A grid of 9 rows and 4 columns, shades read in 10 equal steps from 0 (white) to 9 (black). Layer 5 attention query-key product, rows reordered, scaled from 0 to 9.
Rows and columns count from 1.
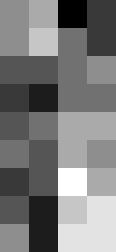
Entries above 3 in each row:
3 3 4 4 2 3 2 2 2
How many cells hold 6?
6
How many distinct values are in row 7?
4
